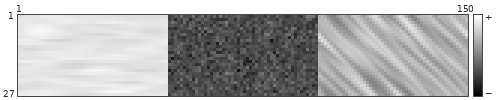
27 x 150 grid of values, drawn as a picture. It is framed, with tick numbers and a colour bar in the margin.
The table splits into one row of 3 panels. Panel 1,1: very high, streaked across, faint in contrast. Panel 1,2: low, fine-grained. Panel 1,3: high, slanting down to the right.
